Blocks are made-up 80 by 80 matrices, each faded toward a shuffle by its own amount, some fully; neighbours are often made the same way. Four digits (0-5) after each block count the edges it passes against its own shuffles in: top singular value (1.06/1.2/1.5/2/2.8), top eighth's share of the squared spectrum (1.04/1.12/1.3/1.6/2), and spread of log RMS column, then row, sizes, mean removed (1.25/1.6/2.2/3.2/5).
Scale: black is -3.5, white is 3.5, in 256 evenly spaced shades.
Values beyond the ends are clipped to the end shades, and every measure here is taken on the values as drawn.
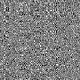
4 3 2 2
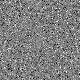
1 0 0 0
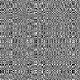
5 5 4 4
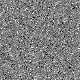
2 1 0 0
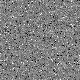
0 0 0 0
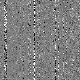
3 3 4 0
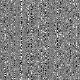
2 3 4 0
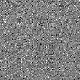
4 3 2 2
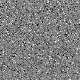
3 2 1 1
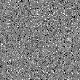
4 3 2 1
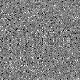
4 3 1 1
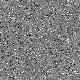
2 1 0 0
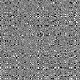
5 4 3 3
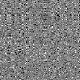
4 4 2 2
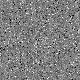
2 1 0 0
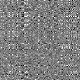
4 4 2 3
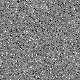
3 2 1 0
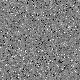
0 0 0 0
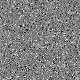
0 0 0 0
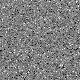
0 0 0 0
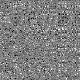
4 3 2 2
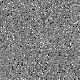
3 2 0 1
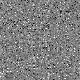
3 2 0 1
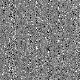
1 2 3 0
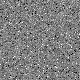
0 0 0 0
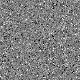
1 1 2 0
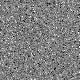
0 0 0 0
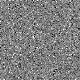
3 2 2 1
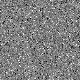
2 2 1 1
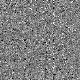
3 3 2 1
